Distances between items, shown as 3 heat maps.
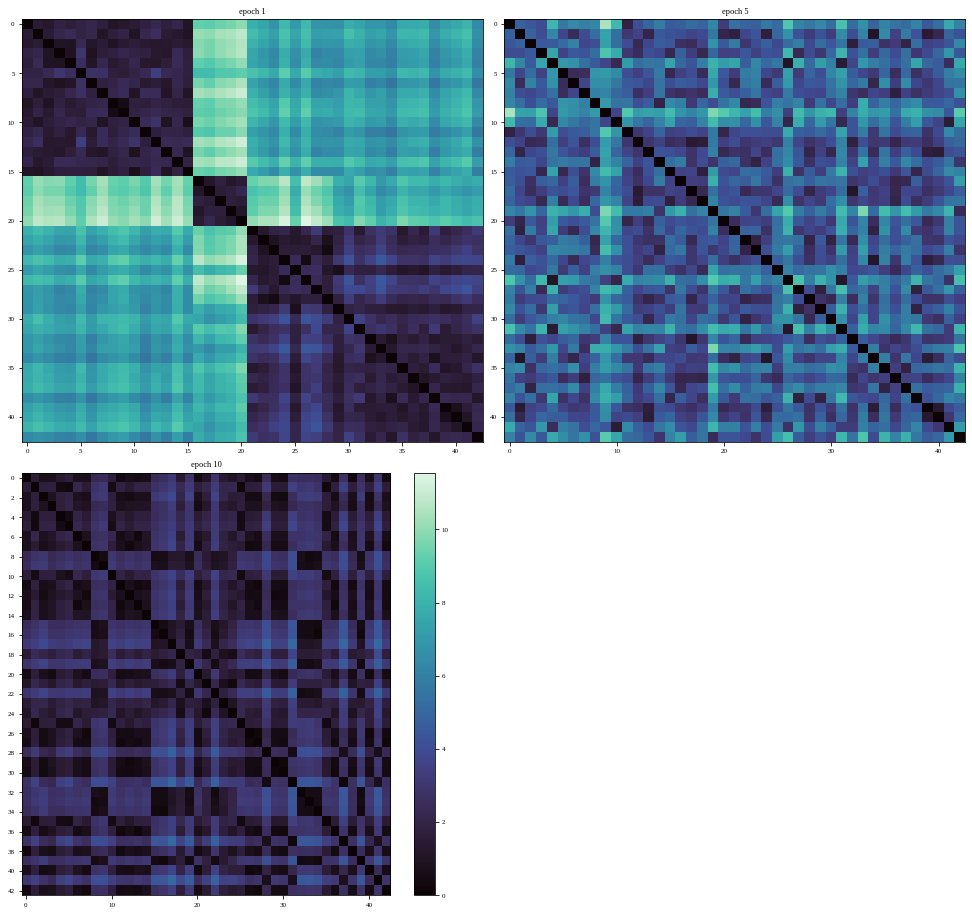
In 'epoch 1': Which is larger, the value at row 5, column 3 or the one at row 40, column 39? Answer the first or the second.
the first
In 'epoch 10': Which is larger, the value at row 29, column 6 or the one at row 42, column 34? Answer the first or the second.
the second
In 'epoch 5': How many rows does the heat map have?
43
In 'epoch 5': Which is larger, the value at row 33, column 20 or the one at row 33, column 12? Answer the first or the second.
the first
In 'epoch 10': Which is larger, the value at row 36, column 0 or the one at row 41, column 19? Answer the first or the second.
the second
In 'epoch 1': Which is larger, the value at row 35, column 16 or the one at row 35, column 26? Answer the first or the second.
the first
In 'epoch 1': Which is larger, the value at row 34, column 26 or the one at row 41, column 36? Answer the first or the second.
the first
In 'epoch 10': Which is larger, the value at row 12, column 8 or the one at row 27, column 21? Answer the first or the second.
the first
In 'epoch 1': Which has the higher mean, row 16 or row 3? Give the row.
16
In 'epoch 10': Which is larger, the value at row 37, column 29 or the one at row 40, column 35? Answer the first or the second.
the first
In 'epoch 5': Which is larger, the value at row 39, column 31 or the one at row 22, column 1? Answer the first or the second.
the first
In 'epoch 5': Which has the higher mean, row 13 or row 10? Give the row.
10
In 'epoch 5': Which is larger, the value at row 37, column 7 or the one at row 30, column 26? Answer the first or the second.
the second
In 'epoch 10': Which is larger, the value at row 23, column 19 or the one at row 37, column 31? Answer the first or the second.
the first
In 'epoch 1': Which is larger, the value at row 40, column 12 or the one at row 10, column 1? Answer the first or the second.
the first
